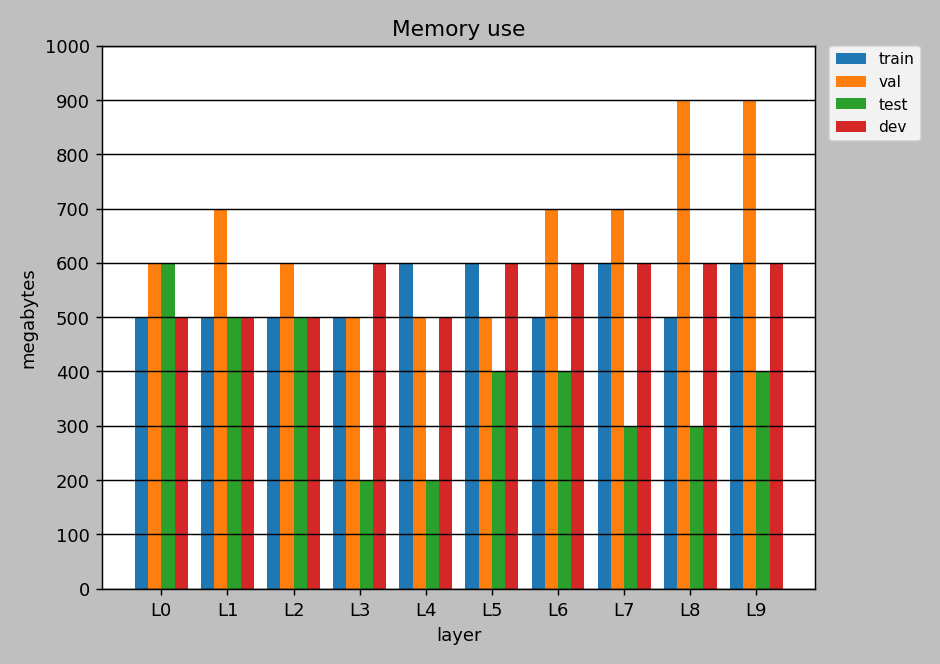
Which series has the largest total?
val
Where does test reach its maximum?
L0
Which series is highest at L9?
val
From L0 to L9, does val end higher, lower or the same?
higher
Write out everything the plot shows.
Title: Memory use
x-axis: layer, ticks L0 L1 L2 L3 L4 L5 L6 L7 L8 L9
y-axis: megabytes, ticks 0 100 200 300 400 500 600 700 800 900 1000
Legend: train, val, test, dev
Values:
train: 500 500 500 500 600 600 500 600 500 600
val: 600 700 600 500 500 500 700 700 900 900
test: 600 500 500 200 200 400 400 300 300 400
dev: 500 500 500 600 500 600 600 600 600 600
